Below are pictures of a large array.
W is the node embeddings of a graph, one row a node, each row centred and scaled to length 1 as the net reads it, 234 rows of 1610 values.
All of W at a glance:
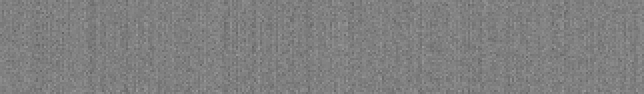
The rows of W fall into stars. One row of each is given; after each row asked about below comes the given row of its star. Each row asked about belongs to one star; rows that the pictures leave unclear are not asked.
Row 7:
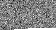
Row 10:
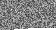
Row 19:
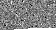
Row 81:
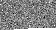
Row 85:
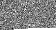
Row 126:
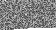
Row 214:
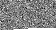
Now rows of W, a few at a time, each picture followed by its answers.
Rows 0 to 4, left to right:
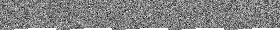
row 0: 10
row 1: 126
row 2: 7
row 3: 214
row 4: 81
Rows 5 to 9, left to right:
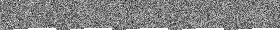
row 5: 81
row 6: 126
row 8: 126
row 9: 7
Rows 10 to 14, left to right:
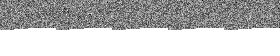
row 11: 85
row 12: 81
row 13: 85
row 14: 81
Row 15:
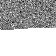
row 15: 126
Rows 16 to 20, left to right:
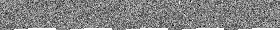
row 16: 19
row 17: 10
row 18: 214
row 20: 19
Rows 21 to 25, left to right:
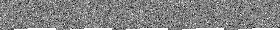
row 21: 126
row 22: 81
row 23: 7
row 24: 19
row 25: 19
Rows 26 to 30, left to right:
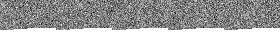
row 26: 7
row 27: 85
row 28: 81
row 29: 7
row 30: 7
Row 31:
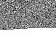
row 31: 7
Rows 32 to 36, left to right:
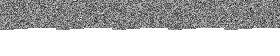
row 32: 7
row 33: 214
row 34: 214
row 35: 85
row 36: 214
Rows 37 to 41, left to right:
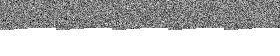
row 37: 81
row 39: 10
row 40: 126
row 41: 19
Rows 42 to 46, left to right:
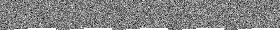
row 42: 7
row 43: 81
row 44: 214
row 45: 85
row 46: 126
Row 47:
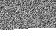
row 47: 85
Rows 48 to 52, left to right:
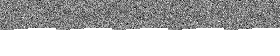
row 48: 7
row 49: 10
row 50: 10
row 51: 10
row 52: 10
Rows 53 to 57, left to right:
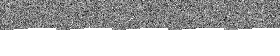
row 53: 19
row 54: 214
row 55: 214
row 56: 7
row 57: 81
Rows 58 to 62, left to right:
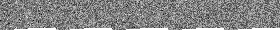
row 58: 81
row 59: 85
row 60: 126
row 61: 214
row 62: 81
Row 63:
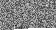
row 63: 214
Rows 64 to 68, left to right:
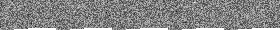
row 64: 85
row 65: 214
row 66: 85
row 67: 85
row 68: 7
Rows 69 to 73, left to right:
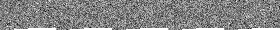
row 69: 81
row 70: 214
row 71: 7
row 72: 10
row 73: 7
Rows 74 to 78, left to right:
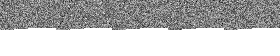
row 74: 214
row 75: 10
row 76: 19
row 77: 126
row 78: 81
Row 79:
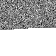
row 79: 7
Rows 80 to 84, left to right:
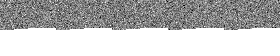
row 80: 126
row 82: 85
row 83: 81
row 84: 85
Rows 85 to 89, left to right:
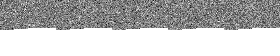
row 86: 7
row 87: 85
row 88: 10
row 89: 214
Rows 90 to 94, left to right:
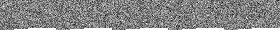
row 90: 19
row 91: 81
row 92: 19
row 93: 81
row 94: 85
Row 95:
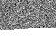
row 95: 81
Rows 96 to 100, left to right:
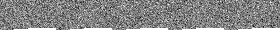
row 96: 85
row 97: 7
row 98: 10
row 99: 81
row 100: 81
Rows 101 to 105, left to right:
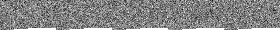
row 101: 7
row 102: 85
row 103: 10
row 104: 10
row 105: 126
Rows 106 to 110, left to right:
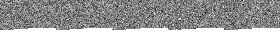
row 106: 19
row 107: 85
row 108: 126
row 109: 85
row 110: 81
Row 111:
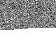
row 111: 126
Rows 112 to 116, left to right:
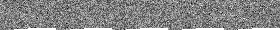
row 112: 7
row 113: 81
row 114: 85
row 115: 126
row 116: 214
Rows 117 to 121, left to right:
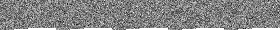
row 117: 81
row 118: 214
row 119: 126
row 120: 10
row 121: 10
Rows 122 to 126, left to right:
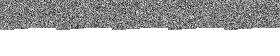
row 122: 10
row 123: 126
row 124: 81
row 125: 7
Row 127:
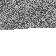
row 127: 214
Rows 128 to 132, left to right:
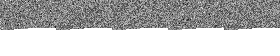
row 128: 126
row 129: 19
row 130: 81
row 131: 81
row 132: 19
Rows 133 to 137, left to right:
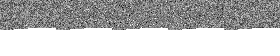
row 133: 81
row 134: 10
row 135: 19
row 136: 10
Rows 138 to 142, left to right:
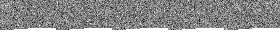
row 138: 19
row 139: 19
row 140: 85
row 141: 85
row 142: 10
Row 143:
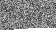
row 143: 214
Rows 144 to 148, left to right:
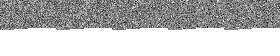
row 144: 19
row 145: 81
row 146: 126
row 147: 81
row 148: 214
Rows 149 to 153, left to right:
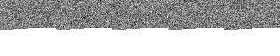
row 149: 7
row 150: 10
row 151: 10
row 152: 214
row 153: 7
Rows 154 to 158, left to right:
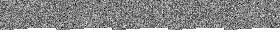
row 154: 214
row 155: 81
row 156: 126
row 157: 10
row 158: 81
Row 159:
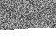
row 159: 10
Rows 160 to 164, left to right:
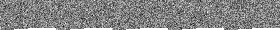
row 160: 126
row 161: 10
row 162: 126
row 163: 10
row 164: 7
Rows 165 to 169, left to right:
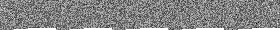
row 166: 85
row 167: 85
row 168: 7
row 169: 19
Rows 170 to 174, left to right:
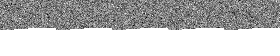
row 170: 214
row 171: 19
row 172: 81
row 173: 85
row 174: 10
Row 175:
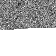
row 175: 126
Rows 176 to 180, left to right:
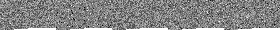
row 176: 126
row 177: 19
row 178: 126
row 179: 10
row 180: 7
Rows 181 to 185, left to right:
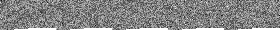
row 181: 10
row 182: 214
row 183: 7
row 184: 214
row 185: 7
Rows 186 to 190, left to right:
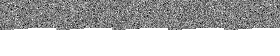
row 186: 19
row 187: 214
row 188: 85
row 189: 19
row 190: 214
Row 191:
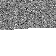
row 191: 214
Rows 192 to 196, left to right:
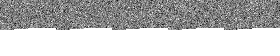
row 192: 10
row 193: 85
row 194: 7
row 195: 214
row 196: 85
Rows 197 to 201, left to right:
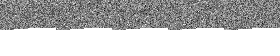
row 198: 81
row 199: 214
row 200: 214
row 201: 214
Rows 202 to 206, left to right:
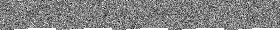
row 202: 214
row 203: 81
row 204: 10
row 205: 126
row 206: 10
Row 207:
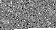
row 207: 19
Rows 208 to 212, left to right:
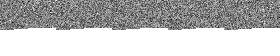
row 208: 126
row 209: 19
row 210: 214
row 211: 85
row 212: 7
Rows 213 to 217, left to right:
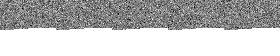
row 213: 19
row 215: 19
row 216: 85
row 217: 7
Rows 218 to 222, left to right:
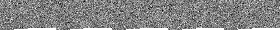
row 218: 126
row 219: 126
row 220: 126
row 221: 214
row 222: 126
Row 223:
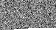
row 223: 7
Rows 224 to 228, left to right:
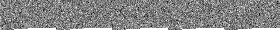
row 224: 126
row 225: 85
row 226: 85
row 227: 126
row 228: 85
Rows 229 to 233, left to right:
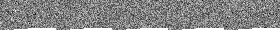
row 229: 85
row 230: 7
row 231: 10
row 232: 85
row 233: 10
